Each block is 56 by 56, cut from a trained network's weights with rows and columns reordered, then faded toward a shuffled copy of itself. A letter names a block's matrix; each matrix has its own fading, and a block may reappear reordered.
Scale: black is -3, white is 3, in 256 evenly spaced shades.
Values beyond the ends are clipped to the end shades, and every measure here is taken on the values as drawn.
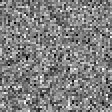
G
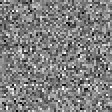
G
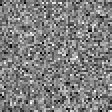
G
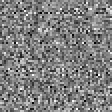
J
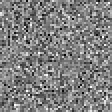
G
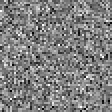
G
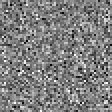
G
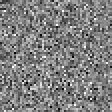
G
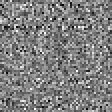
J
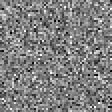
G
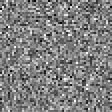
G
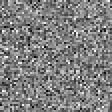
G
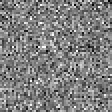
J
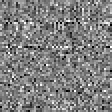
J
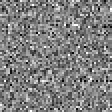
J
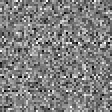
J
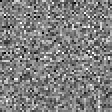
J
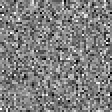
G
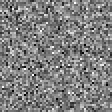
G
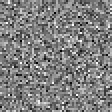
G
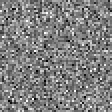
G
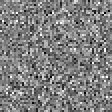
J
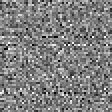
J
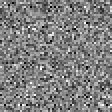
J
